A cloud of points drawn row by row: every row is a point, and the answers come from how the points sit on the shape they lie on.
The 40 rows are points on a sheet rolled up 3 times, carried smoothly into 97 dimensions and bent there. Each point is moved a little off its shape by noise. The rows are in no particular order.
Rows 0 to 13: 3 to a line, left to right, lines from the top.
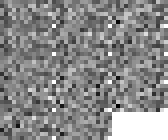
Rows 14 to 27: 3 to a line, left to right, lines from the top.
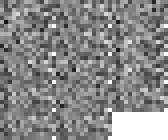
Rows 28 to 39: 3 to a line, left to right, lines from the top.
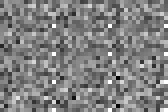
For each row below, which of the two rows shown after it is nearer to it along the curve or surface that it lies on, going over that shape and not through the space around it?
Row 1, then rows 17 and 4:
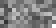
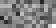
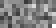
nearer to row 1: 17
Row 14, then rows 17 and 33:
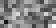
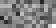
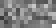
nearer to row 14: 17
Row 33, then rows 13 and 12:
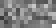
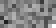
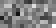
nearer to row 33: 13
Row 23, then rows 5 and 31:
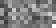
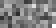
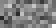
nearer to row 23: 31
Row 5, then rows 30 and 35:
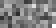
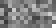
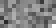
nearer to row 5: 30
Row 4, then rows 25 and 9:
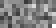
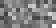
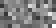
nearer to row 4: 9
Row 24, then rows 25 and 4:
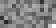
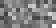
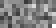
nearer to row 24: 25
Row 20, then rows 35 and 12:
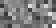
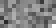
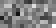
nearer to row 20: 12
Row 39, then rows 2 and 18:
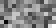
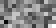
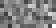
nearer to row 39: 2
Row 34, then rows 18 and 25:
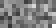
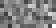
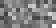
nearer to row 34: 18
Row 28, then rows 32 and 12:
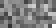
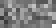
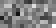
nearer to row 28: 12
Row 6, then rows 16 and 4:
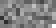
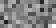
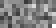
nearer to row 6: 16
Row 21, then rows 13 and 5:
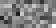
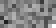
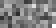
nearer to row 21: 5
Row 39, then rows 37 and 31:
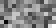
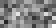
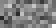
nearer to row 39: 37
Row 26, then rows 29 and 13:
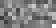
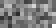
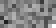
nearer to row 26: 13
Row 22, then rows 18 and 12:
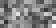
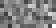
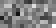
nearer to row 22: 18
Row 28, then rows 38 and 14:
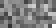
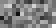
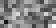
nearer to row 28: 38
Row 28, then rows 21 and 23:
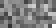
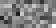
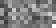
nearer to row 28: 21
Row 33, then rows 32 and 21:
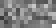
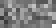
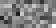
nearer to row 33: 32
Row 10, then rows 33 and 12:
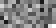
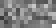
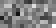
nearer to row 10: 12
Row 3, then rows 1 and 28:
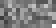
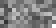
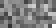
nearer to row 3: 1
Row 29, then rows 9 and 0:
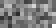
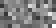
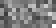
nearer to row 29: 9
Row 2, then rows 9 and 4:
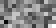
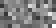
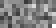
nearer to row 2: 9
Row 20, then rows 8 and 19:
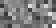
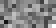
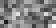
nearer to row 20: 19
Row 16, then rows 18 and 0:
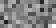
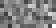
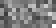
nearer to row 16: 0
